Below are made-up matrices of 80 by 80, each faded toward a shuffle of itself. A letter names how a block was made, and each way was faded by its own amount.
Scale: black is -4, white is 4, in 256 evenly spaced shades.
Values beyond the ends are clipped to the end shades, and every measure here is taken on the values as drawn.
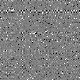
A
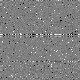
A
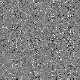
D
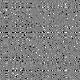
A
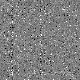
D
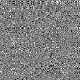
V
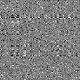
V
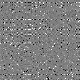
A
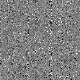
D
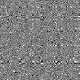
V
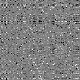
A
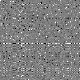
A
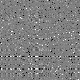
A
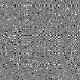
A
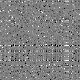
A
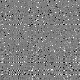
A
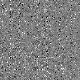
D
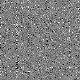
D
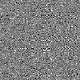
V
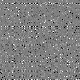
A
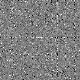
D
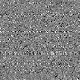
V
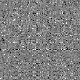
V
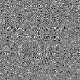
V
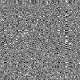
V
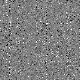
D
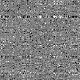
V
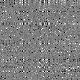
A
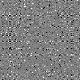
A
